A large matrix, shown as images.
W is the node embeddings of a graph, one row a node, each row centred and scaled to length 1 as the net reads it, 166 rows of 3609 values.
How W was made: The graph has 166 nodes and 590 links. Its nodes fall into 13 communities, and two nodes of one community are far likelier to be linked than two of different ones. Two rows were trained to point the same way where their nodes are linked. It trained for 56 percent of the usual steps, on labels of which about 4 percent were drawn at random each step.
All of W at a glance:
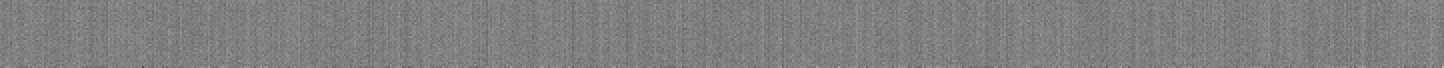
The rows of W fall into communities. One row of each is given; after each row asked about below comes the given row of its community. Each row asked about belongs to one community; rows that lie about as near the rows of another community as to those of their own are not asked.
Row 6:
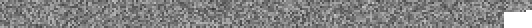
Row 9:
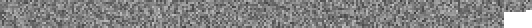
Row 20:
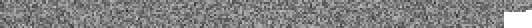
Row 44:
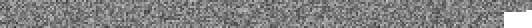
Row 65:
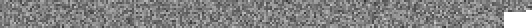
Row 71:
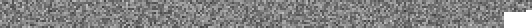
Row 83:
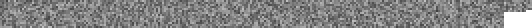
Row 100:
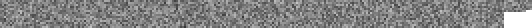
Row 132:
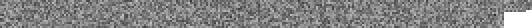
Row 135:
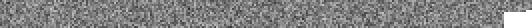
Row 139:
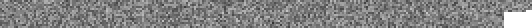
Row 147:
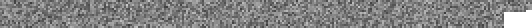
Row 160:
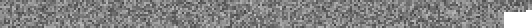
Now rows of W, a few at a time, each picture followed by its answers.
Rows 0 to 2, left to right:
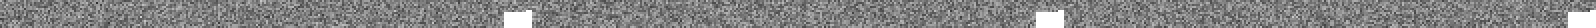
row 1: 160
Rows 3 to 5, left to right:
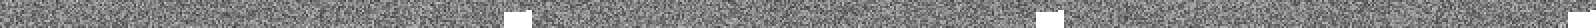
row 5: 139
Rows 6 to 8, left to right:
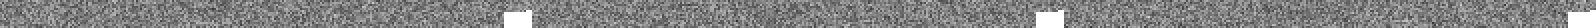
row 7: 65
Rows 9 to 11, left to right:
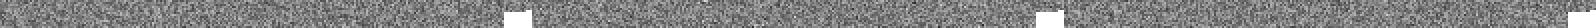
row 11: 147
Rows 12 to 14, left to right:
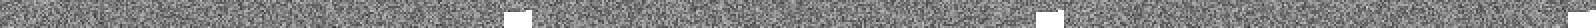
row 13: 6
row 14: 100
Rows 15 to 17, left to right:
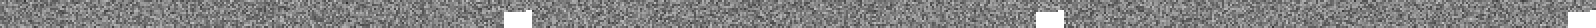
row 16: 6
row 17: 83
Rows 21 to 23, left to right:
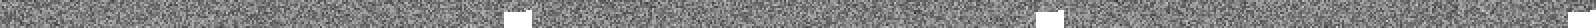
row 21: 83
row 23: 147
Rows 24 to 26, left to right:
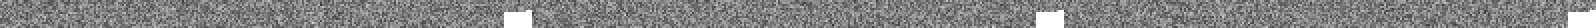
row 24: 71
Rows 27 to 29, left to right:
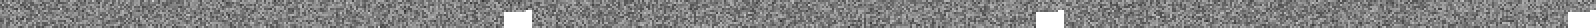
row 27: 20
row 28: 6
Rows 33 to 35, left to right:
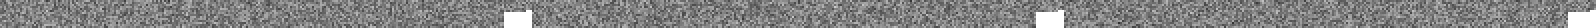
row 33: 6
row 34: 100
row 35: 132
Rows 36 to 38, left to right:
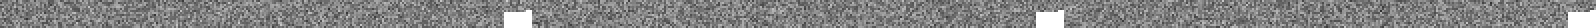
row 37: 139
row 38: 160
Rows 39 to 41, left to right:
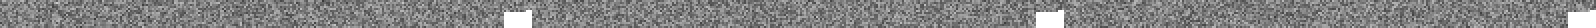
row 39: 65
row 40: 132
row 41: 20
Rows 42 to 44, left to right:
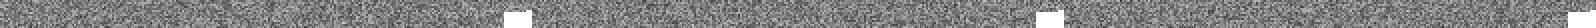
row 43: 6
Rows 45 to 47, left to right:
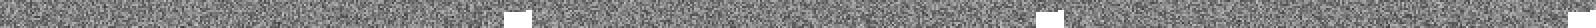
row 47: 9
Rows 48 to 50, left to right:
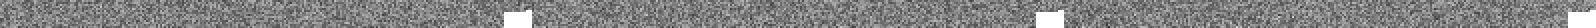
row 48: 132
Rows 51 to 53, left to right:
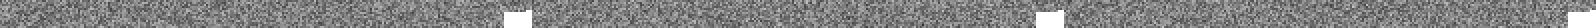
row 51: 160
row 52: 160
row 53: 83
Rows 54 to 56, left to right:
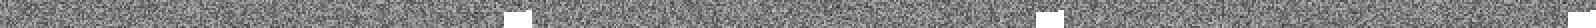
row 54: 20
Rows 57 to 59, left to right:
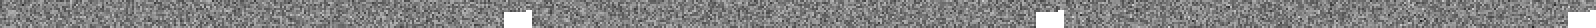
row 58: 147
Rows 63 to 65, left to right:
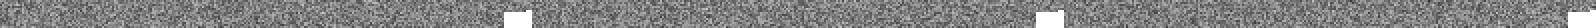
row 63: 147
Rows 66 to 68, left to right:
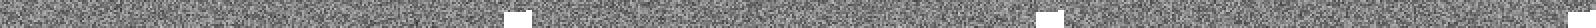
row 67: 6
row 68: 160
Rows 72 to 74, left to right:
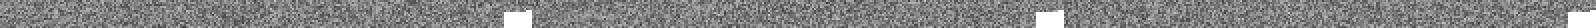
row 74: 83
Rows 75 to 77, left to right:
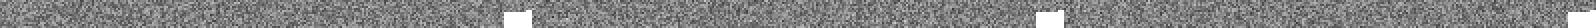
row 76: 71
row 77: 83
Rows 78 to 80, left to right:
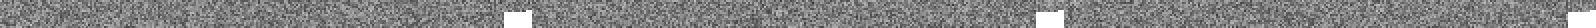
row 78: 139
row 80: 44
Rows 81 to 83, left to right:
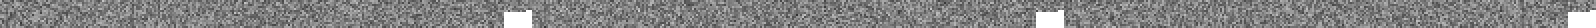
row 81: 139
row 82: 65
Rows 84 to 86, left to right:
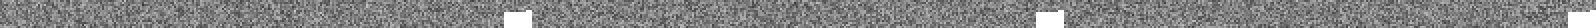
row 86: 71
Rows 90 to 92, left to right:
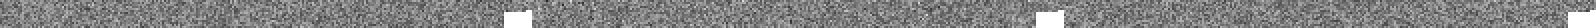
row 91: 100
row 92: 160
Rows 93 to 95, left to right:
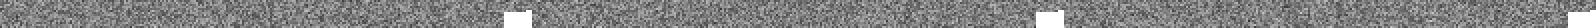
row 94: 139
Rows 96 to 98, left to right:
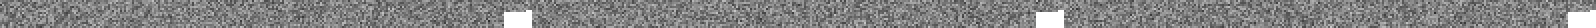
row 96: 139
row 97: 20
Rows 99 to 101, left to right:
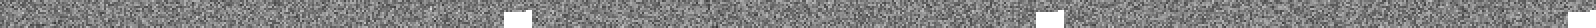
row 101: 83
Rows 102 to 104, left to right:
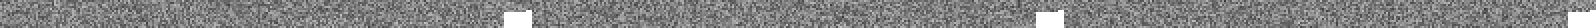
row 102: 135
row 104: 71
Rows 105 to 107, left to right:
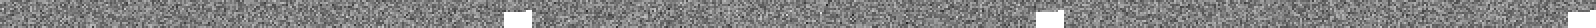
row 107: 135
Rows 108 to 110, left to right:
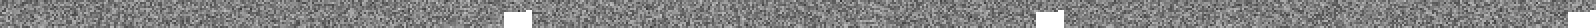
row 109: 139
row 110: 83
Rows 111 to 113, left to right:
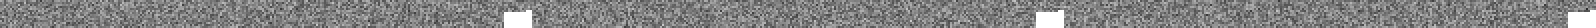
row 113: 6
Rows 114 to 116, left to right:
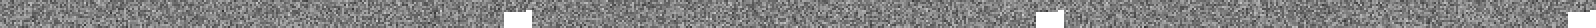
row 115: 6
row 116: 65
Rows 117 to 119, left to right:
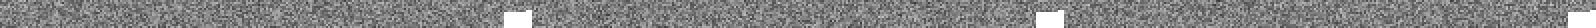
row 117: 135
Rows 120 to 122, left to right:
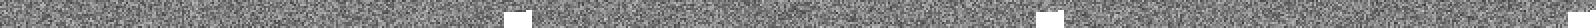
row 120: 147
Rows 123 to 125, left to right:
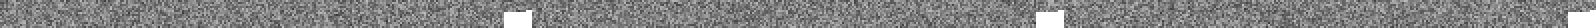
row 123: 83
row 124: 44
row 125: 44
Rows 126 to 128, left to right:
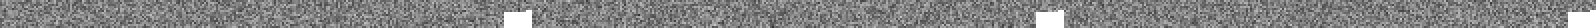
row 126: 132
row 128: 65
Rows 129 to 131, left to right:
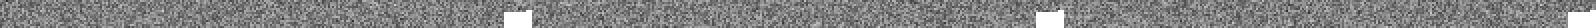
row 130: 160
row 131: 147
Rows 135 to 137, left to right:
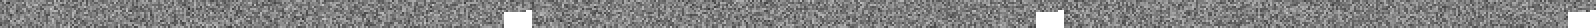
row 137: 139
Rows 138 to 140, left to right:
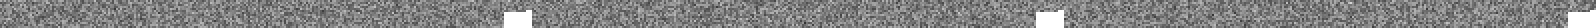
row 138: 135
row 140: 132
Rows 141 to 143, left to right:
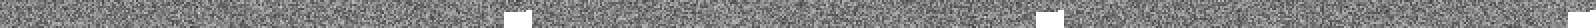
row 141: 100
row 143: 135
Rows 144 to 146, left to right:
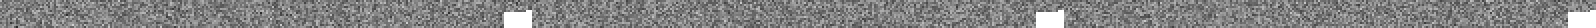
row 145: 132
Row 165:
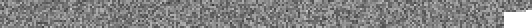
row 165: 20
